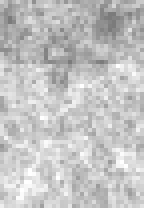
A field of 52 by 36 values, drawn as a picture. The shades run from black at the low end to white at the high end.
Seam: horizontal, 30% of the way down, the bottom part higher. Mirror symmetry: none. Grain: blotchy. Ninth with the highest average: bottom left.
